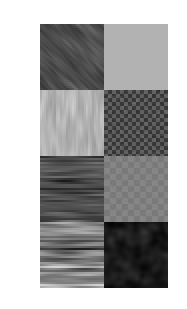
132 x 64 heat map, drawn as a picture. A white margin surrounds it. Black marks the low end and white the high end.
The table splits into 4 rows of 2 panels. Panel 1,1: low, slanting down to the right, faint in contrast. Panel 1,2: high, flat. Panel 2,1: high, streaked downward, faint in contrast. Panel 2,2: low, checkered. Panel 3,1: low, streaked across. Panel 3,2: middling, checkered, faint in contrast. Panel 4,1: middling, streaked across, strong in contrast. Panel 4,2: very low, blotchy, faint in contrast.
